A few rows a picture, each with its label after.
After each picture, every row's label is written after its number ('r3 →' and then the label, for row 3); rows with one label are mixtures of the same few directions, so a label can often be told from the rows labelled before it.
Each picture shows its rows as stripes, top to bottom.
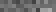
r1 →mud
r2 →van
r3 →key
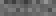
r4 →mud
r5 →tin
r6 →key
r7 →mud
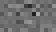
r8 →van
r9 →van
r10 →mud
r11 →mud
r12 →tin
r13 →van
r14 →key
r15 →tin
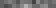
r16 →mud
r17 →tin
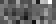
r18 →key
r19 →key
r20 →mud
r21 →mud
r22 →tin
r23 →mud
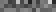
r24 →key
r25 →mud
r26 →mud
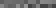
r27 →key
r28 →key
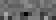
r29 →tin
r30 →van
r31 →key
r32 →tin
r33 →tin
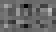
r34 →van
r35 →tin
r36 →key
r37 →key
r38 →tin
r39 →van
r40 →tin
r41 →mud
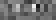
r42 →van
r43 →mud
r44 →mud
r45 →tin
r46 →van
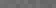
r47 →key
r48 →key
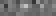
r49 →mud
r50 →tin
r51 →tin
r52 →van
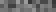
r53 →key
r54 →van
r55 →mud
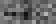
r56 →tin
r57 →key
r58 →van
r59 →mud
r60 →tin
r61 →mud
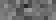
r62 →key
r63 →tin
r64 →van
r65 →van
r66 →tin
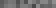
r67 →key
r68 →mud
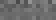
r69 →key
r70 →mud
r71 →tin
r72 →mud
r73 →mud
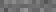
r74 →mud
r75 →tin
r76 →tin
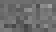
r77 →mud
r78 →key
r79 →van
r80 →key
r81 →key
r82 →van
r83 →mud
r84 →tin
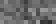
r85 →tin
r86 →tin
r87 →key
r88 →mud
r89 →tin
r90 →key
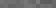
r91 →key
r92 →van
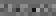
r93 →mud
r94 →tin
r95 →mud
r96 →key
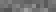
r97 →tin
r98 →mud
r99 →tin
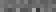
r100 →key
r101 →tin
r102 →mud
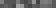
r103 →mud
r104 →van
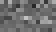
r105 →tin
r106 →mud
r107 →van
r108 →van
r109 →tin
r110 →key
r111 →van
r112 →key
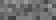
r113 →mud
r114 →key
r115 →tin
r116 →key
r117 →van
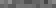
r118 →tin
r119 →van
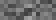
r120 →key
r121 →van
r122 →van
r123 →mud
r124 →van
